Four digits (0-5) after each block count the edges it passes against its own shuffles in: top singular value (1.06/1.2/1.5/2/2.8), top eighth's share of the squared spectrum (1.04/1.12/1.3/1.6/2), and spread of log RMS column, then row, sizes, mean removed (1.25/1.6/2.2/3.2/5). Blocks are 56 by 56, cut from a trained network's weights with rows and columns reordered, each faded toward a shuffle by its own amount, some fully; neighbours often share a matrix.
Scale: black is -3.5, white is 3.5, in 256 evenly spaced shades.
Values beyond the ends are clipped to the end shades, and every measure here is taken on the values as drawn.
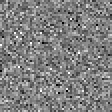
0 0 0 0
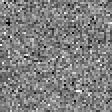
0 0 0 0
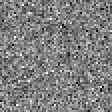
0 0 0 0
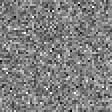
0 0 0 0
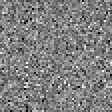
2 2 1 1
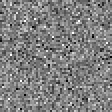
1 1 0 0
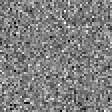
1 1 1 0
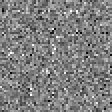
2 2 0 1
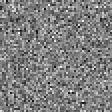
1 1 0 0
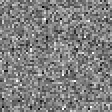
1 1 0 1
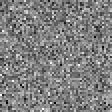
1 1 0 0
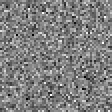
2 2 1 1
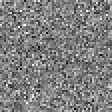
1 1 0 0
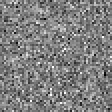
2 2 1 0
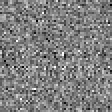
2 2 0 1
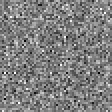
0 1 0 1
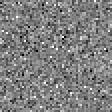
2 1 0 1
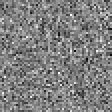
2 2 1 1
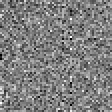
2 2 1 0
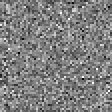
2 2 0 0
